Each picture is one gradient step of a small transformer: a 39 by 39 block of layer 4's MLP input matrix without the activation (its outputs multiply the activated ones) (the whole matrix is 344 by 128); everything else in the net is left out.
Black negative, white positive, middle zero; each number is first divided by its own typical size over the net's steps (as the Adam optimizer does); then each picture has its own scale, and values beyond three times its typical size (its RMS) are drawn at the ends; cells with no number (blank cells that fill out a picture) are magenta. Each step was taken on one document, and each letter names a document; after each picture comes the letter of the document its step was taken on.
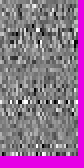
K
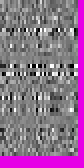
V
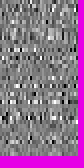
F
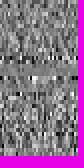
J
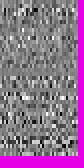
J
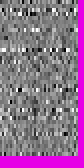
K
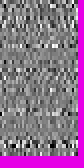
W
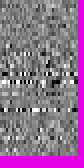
V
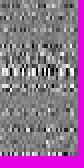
V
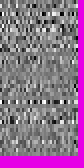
W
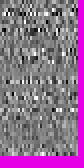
F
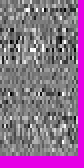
F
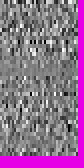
J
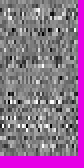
K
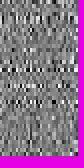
W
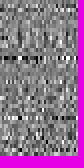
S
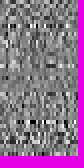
J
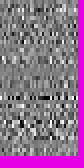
J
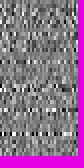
W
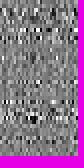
F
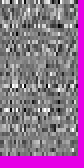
V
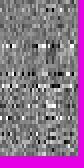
V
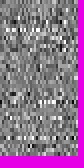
K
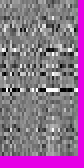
V
